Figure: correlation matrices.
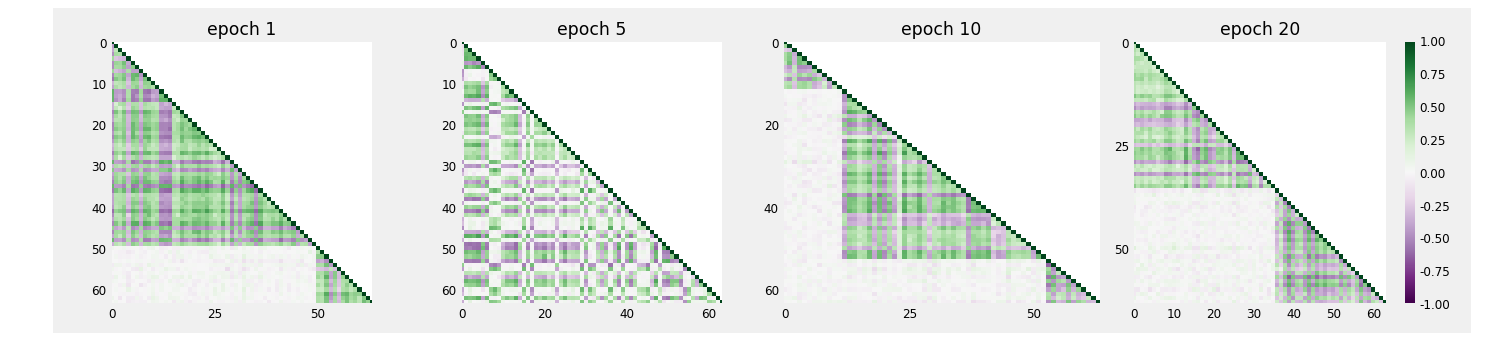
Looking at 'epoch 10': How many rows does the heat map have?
64
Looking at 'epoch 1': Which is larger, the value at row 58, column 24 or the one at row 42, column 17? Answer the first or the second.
the second
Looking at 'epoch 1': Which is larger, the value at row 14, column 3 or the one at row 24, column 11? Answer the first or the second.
the second
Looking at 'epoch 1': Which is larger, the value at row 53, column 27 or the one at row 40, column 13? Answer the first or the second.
the first
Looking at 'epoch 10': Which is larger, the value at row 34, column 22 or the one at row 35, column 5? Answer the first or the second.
the second
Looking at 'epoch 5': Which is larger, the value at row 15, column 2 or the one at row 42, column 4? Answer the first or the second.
the second
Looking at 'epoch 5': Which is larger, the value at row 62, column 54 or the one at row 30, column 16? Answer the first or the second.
the first
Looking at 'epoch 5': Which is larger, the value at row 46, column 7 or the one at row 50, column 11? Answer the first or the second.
the first
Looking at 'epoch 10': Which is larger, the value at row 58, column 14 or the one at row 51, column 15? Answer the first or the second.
the second
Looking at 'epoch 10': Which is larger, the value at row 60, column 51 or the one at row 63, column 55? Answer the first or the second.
the first
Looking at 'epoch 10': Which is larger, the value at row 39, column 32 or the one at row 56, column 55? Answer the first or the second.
the first
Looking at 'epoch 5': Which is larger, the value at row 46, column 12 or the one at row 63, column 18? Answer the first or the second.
the second
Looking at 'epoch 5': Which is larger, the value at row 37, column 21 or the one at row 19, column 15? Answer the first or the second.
the first
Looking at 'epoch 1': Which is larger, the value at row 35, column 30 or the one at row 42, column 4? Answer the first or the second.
the second
